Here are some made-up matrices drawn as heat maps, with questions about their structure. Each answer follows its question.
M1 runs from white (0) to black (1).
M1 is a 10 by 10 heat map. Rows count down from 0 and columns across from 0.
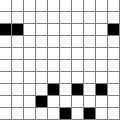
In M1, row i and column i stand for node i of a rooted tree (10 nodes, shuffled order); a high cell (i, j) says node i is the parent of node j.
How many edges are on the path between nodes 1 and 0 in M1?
2
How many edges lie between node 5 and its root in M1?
2
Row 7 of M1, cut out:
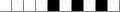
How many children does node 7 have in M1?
3
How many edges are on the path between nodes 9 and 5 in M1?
1
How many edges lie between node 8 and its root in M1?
3
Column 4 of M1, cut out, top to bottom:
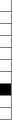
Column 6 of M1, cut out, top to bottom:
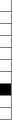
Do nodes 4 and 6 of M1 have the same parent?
yes
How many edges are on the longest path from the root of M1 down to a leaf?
4
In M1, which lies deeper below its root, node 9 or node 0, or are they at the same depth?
the same depth
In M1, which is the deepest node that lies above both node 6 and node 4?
7
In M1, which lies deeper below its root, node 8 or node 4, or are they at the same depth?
the same depth
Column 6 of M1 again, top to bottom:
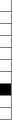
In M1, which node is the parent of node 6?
7
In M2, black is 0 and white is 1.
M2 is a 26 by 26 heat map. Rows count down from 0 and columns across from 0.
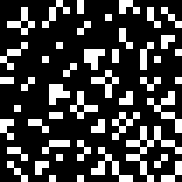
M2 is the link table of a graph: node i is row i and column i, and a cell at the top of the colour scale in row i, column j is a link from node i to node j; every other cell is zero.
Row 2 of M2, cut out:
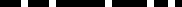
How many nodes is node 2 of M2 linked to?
5
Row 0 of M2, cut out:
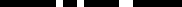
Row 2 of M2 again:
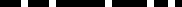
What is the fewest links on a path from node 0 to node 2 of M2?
4
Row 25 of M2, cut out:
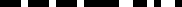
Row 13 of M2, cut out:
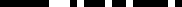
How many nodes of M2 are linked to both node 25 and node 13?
4
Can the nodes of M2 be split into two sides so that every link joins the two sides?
no
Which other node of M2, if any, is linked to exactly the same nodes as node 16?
none
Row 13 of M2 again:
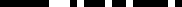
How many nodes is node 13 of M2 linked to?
7
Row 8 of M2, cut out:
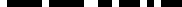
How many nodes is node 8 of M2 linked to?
7
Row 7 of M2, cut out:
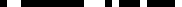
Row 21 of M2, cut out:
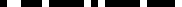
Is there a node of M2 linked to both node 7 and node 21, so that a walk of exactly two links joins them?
yes
